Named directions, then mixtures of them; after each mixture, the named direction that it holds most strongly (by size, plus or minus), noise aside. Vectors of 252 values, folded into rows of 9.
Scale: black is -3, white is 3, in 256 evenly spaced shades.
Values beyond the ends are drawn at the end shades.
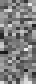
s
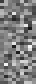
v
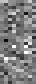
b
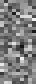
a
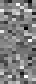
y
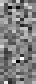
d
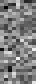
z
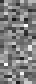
v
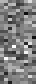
b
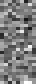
s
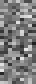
a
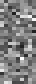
a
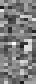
a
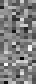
v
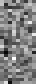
s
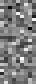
a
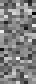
y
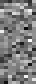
y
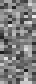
s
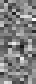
a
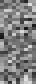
s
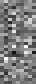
b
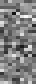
a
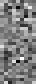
d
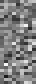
v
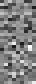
v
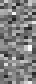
v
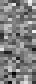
z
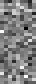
y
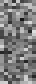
s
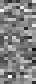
y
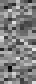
z
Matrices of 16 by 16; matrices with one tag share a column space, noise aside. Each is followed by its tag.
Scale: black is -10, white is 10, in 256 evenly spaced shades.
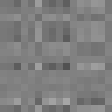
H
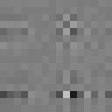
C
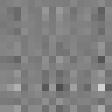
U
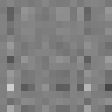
U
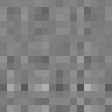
U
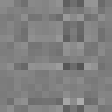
H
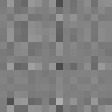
H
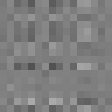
H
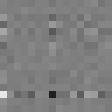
C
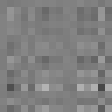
U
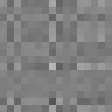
H
